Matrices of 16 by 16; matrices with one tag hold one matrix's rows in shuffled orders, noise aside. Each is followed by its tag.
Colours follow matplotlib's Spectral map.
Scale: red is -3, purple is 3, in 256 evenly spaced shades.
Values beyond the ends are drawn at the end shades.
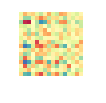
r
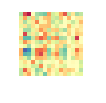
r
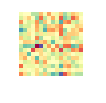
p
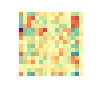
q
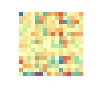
p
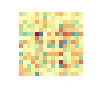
p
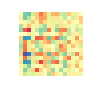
r
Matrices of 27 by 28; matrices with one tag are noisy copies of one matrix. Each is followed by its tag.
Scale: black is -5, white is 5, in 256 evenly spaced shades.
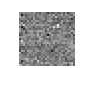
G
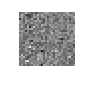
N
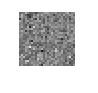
N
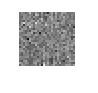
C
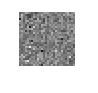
N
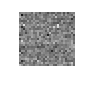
G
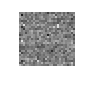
G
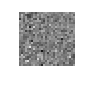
N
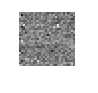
G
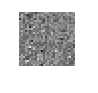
N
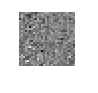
N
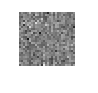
C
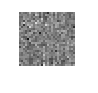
C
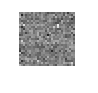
G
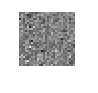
N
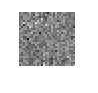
C
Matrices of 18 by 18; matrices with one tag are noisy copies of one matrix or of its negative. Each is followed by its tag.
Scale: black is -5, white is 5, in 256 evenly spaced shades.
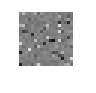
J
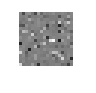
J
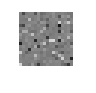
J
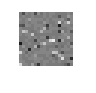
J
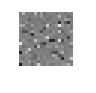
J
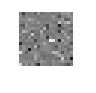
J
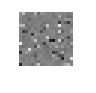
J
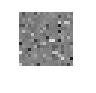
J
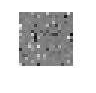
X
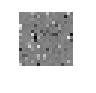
X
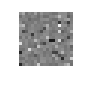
J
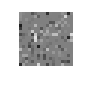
X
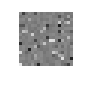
J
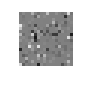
X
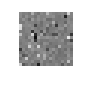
X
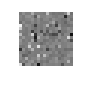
X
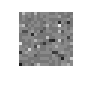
J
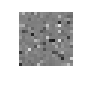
J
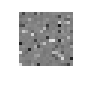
J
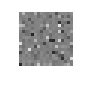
J
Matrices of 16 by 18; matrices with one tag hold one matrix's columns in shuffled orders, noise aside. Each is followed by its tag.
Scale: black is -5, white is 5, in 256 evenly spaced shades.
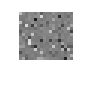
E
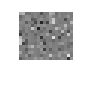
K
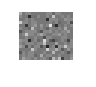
E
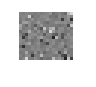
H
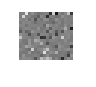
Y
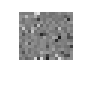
H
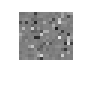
K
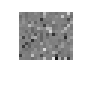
H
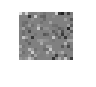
Y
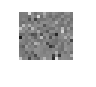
H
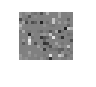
K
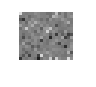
H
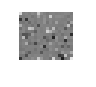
H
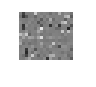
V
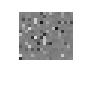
K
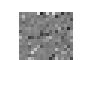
Y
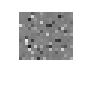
E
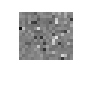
K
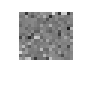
Y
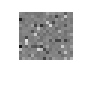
E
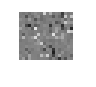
V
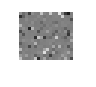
Y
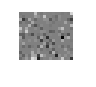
H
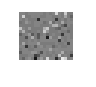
H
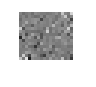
H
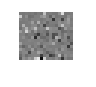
H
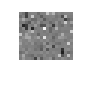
V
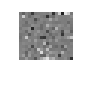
Y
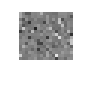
K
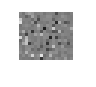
K
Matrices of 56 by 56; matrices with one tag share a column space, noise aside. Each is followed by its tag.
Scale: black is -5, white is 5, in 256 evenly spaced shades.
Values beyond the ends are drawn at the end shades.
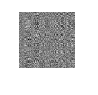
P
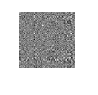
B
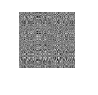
B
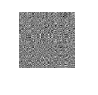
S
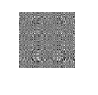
B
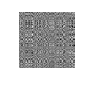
P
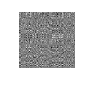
S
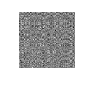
P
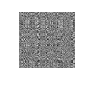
P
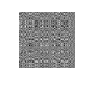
P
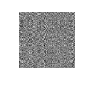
P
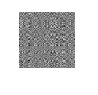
P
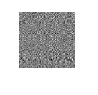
B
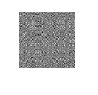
P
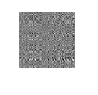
B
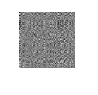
P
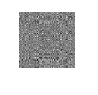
B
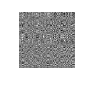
S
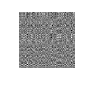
S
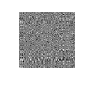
B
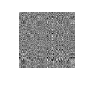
B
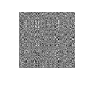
P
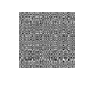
B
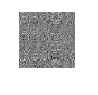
B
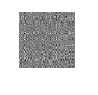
B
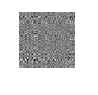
B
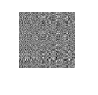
B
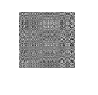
P
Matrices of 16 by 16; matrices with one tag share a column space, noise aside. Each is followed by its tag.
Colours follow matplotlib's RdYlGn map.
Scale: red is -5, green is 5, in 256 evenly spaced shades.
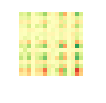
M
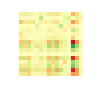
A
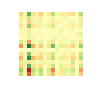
M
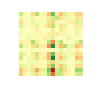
M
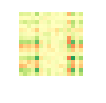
A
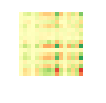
M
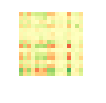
M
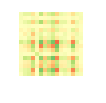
A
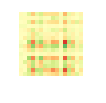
A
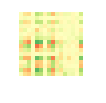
A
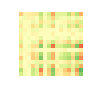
M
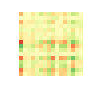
A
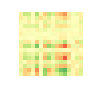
M
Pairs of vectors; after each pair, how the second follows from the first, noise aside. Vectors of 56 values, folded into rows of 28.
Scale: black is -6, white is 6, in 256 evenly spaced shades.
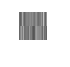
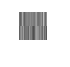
copied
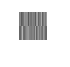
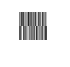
scaled up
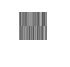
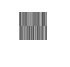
copied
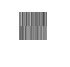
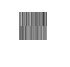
copied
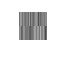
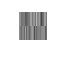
wrapped around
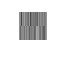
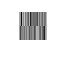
scaled up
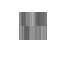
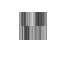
scaled up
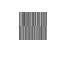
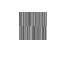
wrapped around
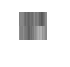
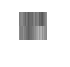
copied
